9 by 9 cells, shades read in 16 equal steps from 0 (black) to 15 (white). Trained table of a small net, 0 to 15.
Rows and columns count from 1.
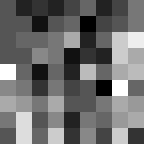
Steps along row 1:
down up down up up down up up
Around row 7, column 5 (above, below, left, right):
4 2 10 5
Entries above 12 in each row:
0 0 1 0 1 1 0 1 1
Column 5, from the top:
4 6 10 1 2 4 5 2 3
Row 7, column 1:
10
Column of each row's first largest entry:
9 9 9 8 1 8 1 2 2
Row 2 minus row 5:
-10 -1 0 -1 4 -11 -2 -5 -4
